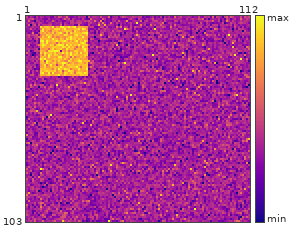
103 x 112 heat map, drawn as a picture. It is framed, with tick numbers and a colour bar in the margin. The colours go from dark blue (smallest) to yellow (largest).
No regular stripes run through it. The top left is the ninth with the highest average. The values are skewed, with a long tail toward high values. An odd patch, higher than its surroundings, sits in the top left.
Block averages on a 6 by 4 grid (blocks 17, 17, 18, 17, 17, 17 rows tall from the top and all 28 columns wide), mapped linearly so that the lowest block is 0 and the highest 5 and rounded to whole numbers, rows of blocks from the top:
5 1 0 0
5 1 0 0
0 0 0 0
0 0 0 0
0 0 0 0
0 0 0 0
